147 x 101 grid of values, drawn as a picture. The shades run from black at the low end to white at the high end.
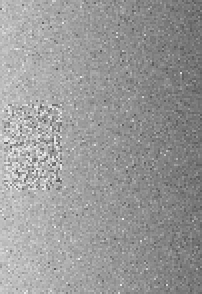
There is an overall slope up to the left. An odd patch, rougher than its surroundings, sits in the middle left. Fine speckle covers the field. The middle left is the roughest part. There are no regular stripes.
